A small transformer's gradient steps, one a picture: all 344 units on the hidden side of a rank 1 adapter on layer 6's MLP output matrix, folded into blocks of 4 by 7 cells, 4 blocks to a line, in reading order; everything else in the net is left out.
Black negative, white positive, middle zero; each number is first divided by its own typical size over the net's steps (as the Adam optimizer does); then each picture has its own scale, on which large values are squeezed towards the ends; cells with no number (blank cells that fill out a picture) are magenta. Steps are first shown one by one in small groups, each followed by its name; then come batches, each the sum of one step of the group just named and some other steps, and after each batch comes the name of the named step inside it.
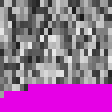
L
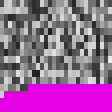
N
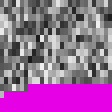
L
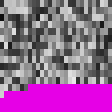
N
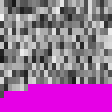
L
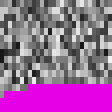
N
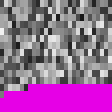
L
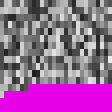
N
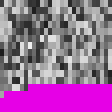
L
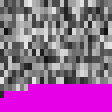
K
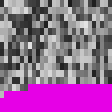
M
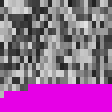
M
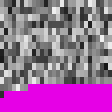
K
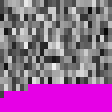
K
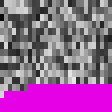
M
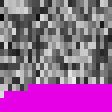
M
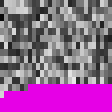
M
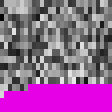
K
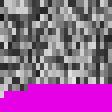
M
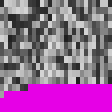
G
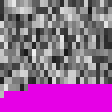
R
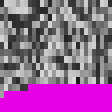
G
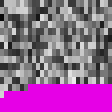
G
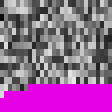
R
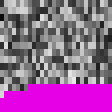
R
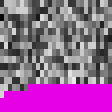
G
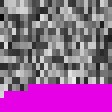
R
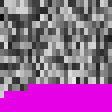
G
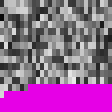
R
